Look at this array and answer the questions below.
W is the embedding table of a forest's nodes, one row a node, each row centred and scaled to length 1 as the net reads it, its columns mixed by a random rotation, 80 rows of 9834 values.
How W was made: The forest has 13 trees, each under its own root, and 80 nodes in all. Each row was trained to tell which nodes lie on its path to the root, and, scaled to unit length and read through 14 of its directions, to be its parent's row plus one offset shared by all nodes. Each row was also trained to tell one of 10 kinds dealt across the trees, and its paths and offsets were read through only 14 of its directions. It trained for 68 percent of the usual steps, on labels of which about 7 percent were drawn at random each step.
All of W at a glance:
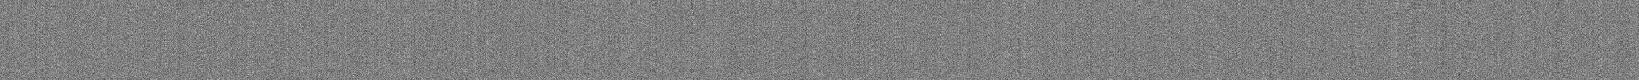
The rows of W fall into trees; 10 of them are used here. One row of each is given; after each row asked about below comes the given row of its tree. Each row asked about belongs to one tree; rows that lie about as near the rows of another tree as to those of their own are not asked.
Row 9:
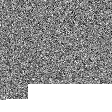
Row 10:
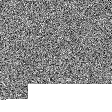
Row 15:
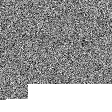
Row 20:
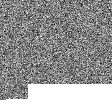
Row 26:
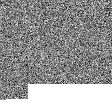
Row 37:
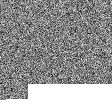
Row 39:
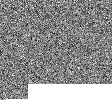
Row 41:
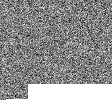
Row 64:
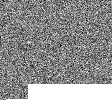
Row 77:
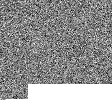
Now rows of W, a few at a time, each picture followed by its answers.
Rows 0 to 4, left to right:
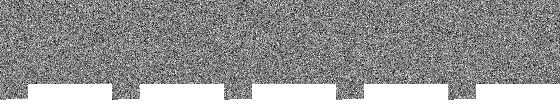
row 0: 26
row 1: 20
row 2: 37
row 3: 26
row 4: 26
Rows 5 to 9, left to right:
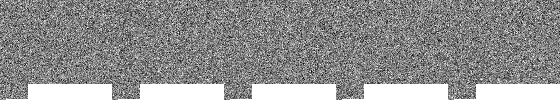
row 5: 39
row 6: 9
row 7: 41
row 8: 26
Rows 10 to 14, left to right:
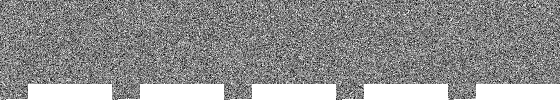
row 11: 41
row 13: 20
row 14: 77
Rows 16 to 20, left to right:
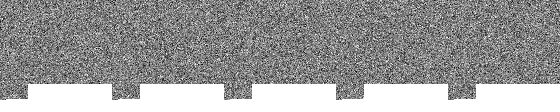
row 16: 10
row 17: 64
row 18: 37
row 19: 39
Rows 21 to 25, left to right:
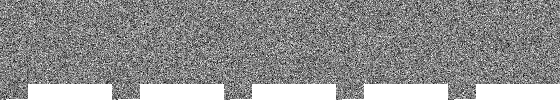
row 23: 41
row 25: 64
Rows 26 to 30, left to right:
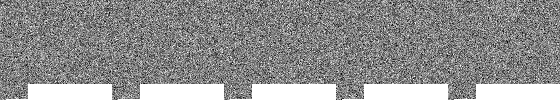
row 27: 37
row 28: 9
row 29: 64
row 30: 41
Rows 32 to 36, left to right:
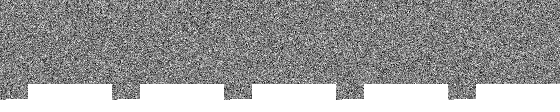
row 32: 15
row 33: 9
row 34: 10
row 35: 20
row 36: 37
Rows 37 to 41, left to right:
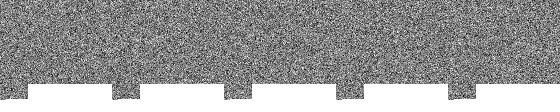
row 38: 41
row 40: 10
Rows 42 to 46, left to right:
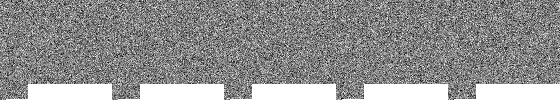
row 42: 26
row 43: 41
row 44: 64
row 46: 10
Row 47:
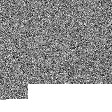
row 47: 20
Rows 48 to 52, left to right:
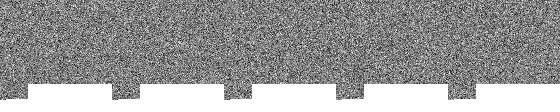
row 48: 26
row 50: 64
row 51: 39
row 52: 39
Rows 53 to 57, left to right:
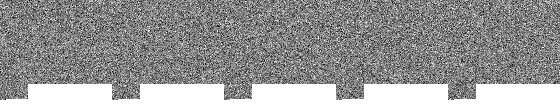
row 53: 26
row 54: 41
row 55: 77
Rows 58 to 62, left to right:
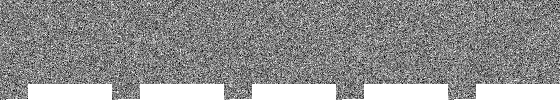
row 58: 20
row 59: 20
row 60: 77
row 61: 26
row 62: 10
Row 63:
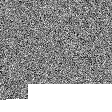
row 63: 41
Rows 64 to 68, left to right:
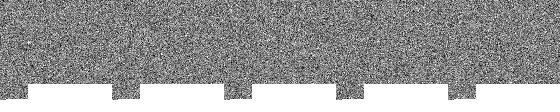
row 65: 37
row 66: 41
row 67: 20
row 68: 64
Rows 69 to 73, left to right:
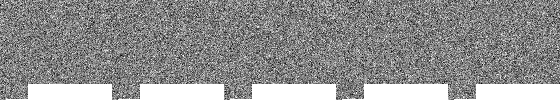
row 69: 39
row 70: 15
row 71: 15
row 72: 26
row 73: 64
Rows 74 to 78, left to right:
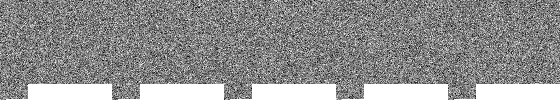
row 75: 37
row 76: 20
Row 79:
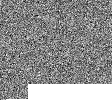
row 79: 20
